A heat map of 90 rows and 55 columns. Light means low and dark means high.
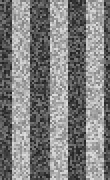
Average level on the scale: 50%. Stripes: upright, repeating 3 times. Slope: none. Histogram: flat.
